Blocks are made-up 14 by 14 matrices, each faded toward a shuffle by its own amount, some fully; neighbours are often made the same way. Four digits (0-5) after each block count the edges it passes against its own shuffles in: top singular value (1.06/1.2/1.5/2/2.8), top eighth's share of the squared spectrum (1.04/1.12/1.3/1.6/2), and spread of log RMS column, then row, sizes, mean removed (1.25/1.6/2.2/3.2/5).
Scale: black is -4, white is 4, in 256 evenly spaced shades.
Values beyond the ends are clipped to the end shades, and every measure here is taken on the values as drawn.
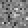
1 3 0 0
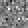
0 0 0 0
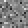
0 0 1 0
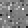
0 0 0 0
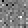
0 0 0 0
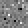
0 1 0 0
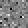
0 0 0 0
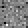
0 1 0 1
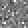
0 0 0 0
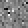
0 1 0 0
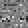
2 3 0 3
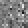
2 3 2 0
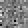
1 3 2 0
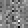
1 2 2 0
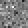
0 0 0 1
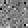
1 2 0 0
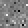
2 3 0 1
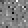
1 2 0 0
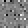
2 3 0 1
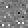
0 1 0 0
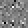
1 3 0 0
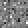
0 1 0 0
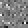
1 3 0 1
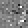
1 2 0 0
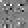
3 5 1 1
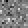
0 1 0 0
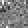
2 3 0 1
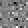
2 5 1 2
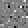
1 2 0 0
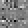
3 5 1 2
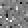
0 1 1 0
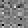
3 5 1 1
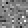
1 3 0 0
